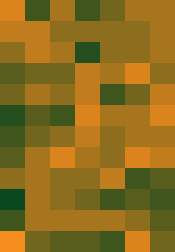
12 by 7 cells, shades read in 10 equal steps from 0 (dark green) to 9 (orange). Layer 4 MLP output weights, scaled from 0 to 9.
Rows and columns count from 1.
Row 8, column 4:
6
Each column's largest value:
9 7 8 8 7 8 8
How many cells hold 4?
9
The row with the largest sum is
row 8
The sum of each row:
34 40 35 37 35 34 35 43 33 22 34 33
